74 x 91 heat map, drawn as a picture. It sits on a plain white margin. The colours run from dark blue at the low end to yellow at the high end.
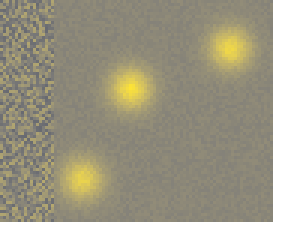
Seam: vertical, 20% of the way across, the right part calmer. Slope: none. Mirror symmetry: none. Bumps: three. Histogram: skewed, a long tail of high values. Odd rows or columns: none.
